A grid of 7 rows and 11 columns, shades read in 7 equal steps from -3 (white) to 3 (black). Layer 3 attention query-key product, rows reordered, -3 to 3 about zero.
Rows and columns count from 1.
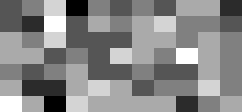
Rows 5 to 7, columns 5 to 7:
1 1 0 / -2 -1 1 / -1 -1 -1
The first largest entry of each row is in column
4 2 4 3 2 2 3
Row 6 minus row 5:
-1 1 2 0 -3 -2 1 -1 -1 -1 0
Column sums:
-4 3 -1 1 -1 -1 -3 -2 -1 -6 2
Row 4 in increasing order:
-3 -2 -1 -1 -1 -1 0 0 0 1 1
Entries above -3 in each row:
11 10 11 10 11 11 10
